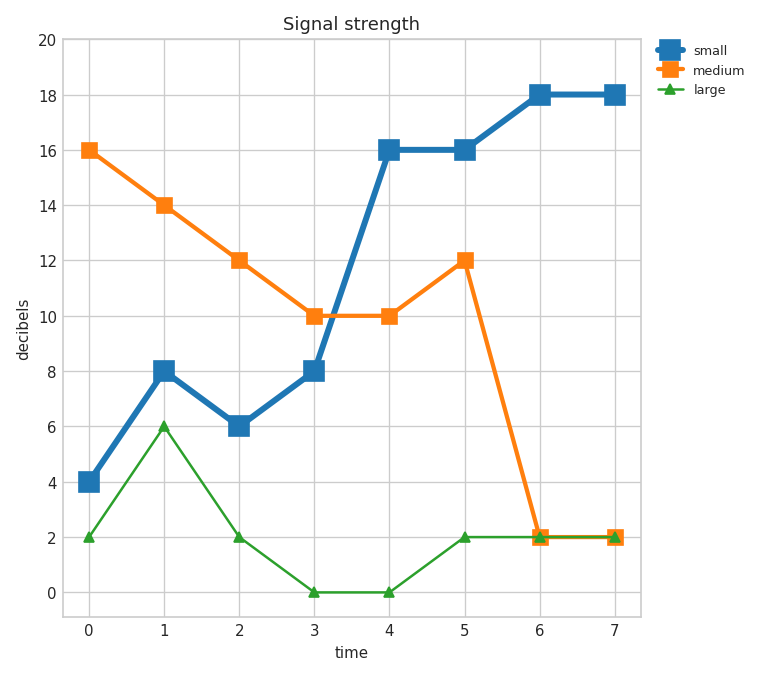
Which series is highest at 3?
medium
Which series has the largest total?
small
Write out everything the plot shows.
Title: Signal strength
x-axis: time, ticks 0 1 2 3 4 5 6 7
y-axis: decibels, ticks 0 2 4 6 8 10 12 14 16 18 20
Legend: small, medium, large
Values:
small: 4 8 6 8 16 16 18 18
medium: 16 14 12 10 10 12 2 2
large: 2 6 2 0 0 2 2 2
